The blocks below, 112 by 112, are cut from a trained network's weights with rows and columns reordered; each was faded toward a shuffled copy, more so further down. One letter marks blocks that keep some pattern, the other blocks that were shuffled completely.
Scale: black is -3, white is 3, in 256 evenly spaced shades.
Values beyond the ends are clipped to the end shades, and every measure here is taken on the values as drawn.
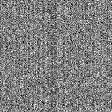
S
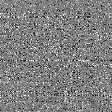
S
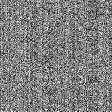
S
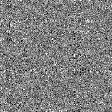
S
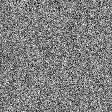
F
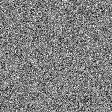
F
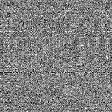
S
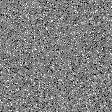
F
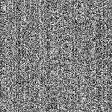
S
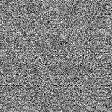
S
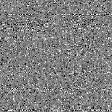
S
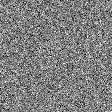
F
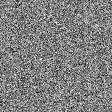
F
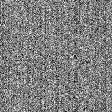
S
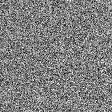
F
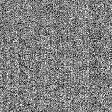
S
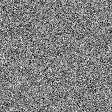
F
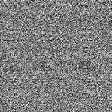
S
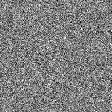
S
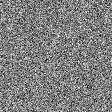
F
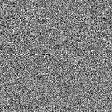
S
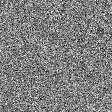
F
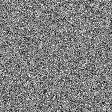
F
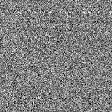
S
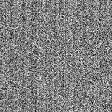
S
